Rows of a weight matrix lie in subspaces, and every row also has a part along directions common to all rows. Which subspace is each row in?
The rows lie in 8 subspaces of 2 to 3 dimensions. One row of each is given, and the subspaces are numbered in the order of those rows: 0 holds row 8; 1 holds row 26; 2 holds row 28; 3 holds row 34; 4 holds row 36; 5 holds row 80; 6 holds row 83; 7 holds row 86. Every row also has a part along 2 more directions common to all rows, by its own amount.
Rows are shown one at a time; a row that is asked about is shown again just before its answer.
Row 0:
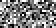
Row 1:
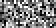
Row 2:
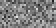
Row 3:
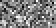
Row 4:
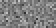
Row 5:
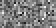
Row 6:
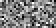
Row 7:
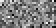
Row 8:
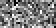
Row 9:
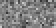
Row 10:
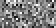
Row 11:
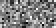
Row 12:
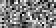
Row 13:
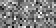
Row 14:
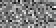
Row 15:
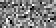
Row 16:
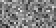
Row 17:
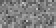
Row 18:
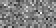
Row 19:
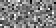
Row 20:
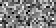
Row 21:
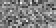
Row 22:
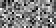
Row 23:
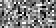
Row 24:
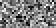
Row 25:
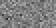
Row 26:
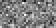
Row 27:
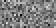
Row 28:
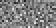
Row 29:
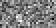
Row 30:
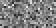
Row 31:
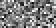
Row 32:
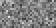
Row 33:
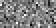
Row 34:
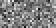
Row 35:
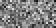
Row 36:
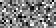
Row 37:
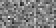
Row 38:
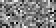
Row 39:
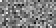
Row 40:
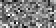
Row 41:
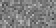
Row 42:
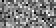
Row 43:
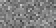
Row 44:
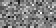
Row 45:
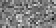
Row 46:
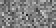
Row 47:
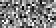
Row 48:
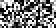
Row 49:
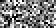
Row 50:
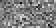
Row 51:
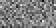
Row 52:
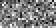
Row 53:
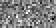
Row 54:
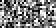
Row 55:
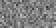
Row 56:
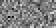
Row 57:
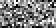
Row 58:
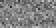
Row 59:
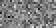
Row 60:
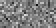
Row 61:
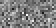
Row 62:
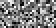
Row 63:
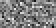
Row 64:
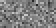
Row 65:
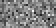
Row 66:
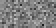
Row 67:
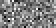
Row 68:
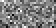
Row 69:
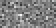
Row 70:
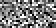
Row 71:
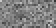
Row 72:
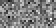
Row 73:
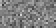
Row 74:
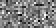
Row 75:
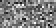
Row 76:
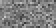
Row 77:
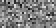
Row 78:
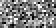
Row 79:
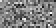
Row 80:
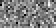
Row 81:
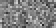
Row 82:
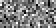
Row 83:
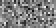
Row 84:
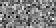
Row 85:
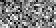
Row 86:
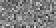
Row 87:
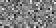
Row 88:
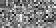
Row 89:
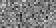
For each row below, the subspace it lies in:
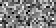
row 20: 4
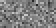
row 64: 5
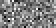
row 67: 3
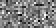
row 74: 6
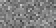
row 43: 0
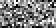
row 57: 0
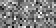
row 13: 7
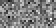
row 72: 3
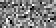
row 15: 4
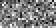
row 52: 0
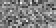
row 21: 2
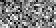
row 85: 5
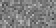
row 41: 4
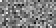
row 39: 2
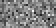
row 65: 6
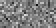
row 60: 5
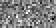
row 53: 4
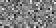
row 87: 7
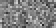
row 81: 1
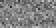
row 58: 0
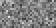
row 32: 3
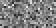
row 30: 7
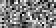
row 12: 1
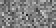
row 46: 6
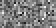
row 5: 6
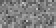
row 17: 1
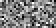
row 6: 3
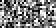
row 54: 6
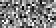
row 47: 4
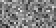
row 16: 5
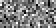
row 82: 5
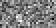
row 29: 4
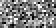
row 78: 1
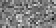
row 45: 4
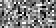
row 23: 6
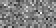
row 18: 7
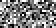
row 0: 1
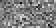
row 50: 2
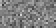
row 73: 0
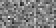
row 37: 3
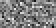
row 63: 3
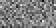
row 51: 0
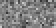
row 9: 1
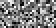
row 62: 3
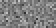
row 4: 2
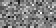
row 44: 7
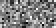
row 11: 1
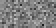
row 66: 1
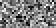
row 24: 4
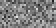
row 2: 0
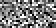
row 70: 2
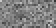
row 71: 2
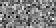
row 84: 4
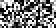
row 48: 3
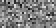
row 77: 6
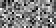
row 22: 3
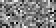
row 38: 5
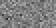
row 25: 0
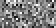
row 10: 0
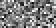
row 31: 3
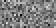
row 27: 0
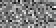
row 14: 2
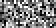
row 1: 6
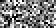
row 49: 0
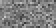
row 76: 2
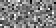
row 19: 7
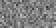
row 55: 0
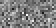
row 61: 6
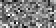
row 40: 5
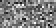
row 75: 2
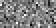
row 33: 5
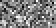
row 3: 4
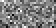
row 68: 5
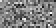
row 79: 2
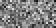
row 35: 1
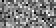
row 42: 6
